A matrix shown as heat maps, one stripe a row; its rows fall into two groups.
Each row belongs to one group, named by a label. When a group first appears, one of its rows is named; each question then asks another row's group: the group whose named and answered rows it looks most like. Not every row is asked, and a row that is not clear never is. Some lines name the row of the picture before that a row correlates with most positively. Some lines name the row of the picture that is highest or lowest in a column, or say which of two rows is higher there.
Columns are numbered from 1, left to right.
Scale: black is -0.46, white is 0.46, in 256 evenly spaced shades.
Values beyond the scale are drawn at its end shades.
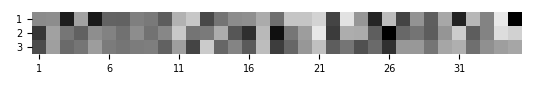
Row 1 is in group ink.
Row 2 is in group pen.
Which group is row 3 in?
pen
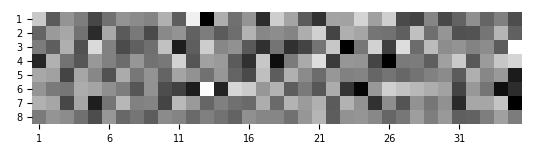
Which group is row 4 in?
pen
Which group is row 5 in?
ink
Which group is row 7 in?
ink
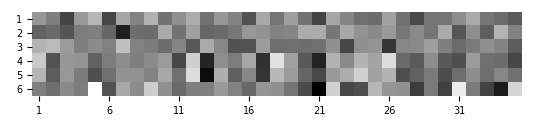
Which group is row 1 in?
ink
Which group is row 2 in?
ink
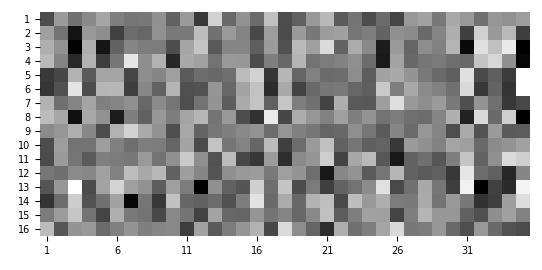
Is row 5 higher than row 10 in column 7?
No
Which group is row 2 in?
ink
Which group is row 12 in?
ink
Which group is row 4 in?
ink
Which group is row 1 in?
pen
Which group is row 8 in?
ink
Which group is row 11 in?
pen
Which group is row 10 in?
pen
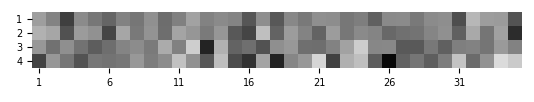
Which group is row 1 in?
ink
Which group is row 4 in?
pen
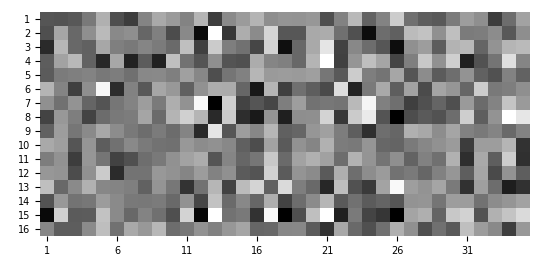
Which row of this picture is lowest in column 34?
13
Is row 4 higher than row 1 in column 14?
No
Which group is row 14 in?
pen
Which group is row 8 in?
pen
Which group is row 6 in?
ink
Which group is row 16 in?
ink
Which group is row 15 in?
pen
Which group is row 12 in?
ink
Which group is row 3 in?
pen
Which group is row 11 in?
ink
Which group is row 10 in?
ink
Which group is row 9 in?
pen
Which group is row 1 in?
ink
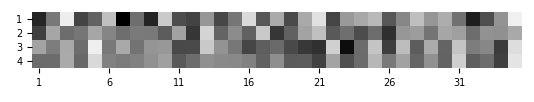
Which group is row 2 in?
pen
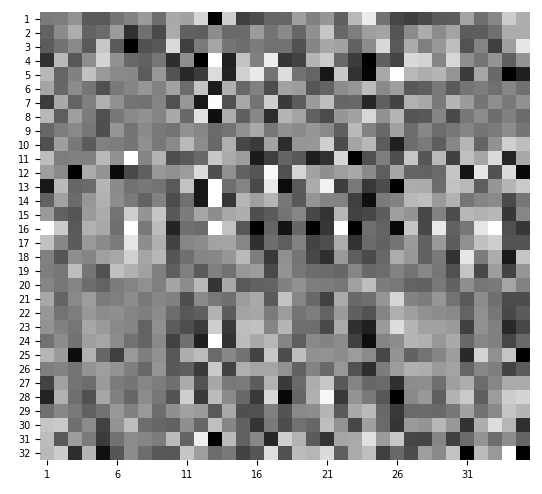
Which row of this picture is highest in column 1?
16
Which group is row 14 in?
pen
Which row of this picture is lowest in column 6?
12
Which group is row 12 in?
ink
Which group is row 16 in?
ink
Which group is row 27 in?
pen
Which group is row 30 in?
ink
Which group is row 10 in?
pen
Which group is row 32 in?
ink
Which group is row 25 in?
ink
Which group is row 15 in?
ink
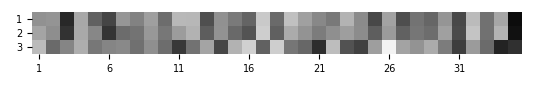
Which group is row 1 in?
ink
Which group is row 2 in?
ink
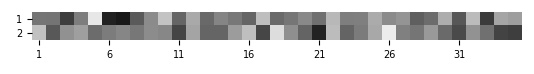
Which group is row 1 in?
ink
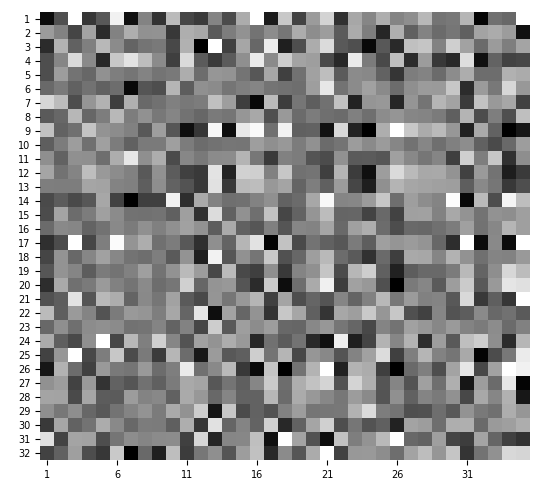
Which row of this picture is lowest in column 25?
2
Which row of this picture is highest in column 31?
17
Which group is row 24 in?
ink
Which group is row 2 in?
ink
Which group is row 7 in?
ink
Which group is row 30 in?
pen
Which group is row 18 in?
pen
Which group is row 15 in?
pen
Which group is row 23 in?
pen
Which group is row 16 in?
pen
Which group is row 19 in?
pen
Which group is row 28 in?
ink
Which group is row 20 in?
pen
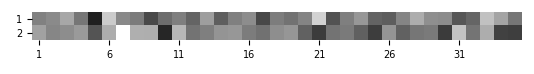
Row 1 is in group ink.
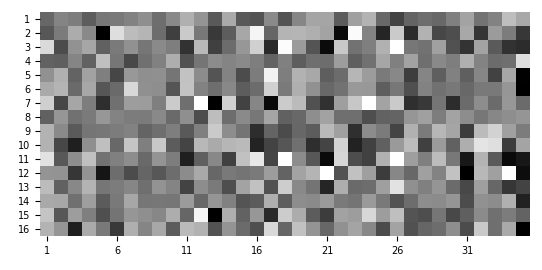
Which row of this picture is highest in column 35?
4
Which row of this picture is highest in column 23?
2
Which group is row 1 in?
pen
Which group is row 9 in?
ink
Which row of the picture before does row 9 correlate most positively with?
1
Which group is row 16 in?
ink
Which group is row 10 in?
ink
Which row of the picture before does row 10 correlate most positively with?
2
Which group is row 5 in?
ink
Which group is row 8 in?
pen
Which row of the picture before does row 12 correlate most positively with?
1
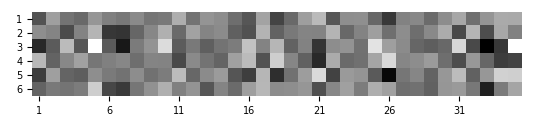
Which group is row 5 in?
pen
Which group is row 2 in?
ink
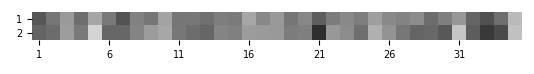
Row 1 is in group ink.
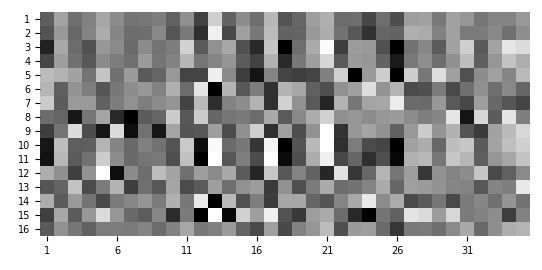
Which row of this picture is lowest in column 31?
8
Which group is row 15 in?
pen
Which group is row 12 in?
ink
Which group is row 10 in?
pen
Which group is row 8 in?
ink
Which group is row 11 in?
pen
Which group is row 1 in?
pen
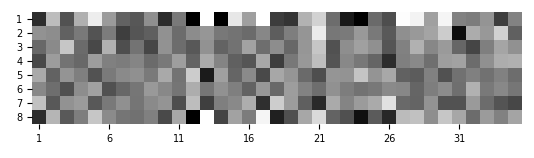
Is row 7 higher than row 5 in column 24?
No
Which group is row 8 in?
pen
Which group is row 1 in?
pen
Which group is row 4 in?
pen
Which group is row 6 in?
ink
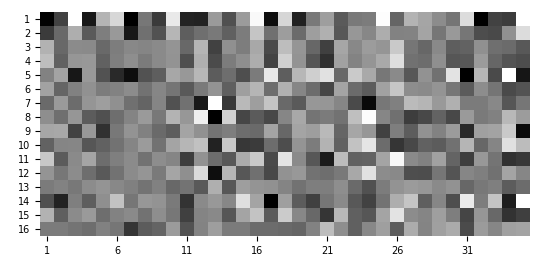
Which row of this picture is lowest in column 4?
1
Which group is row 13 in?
pen
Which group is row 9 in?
ink
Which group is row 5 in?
ink
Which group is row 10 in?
pen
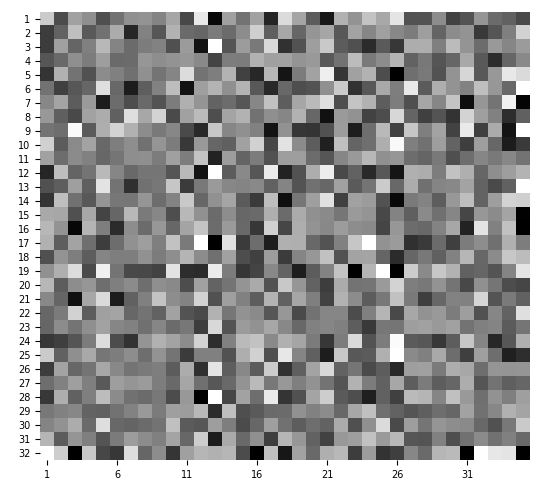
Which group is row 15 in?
ink
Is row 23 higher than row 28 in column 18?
Yes
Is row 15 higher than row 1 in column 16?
No
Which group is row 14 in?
pen
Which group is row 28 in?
pen
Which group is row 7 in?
ink
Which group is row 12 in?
pen
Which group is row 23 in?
pen
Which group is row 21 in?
ink
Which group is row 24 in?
ink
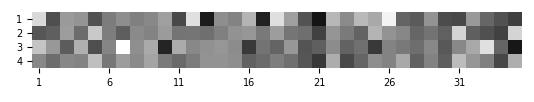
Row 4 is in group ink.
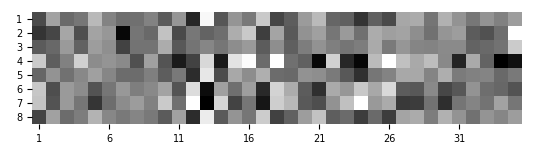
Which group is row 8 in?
pen
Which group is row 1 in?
pen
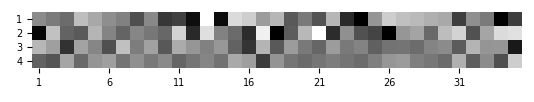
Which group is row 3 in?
ink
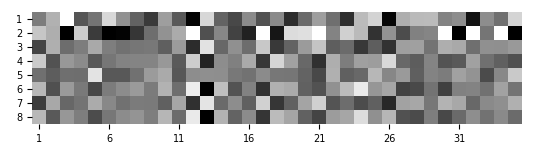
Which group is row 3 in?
pen
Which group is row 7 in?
pen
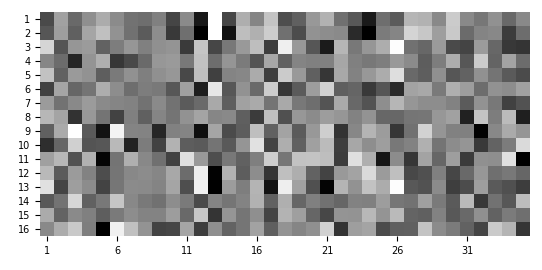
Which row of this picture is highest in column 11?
11
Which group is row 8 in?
ink
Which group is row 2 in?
pen
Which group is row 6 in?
pen
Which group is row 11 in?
ink
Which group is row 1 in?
pen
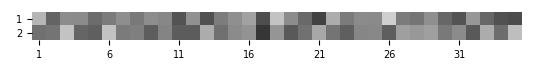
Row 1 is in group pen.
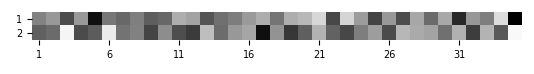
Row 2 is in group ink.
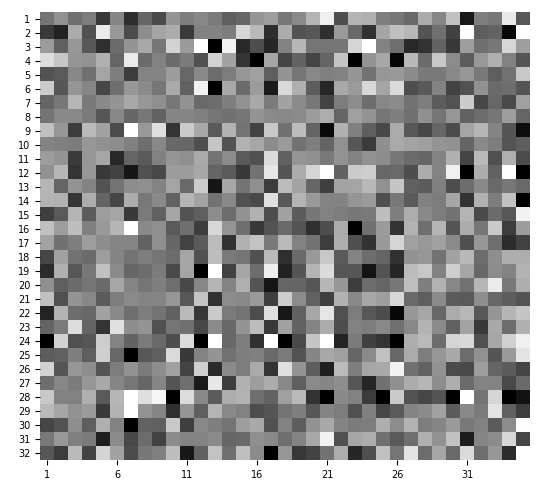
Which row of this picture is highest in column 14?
3
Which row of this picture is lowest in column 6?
11
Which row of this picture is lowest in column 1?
24
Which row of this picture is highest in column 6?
23
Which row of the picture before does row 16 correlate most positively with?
2
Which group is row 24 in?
pen
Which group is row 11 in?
ink
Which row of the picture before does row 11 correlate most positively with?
1
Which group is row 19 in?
pen
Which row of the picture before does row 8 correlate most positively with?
1
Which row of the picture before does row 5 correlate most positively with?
2
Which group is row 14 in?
ink
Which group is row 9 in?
ink
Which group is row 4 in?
ink
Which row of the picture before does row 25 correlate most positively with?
2
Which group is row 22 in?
pen
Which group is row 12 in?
ink
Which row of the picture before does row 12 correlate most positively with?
1
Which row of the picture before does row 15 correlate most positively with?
2
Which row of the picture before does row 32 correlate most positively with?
2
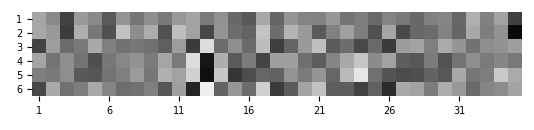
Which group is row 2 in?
ink
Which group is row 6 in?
pen
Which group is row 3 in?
pen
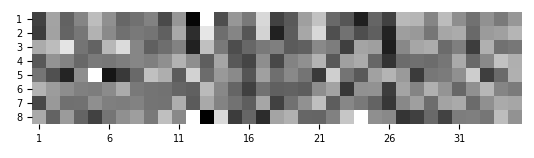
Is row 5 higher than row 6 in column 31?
Yes
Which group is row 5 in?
ink
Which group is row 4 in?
pen
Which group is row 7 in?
pen
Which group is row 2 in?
pen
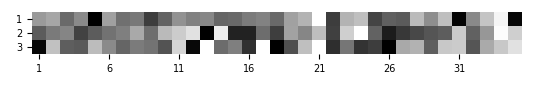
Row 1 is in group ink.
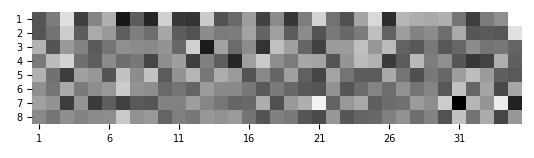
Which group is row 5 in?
ink
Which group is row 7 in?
ink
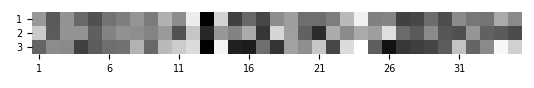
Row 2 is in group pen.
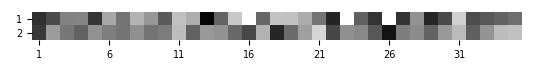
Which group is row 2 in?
pen
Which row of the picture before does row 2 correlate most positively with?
3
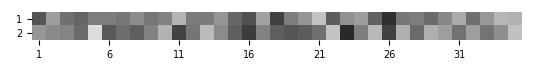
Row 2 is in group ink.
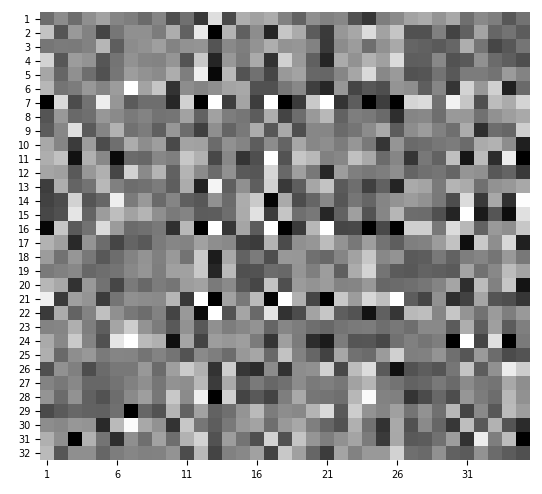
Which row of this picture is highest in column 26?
21
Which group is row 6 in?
ink
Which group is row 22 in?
pen
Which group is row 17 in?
ink
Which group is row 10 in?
ink
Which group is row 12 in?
ink
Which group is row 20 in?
ink
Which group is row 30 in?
ink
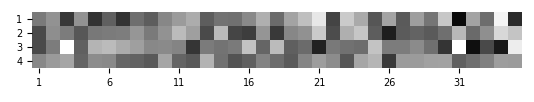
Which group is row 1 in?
ink
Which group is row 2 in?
pen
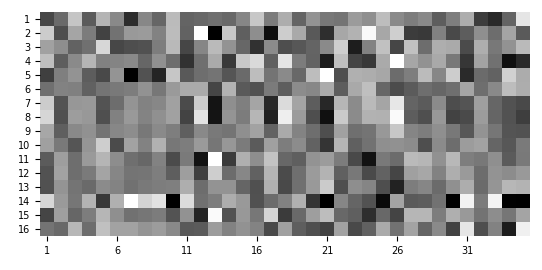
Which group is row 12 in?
pen
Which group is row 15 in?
pen
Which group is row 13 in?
pen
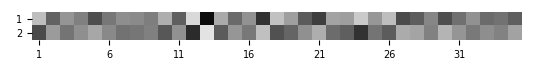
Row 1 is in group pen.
